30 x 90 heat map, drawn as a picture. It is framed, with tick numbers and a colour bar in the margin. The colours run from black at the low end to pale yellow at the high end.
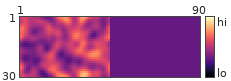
It is made of 1 by 2 panels. Panel 1,1: middling, blotchy, strong in contrast. Panel 1,2: low, flat.
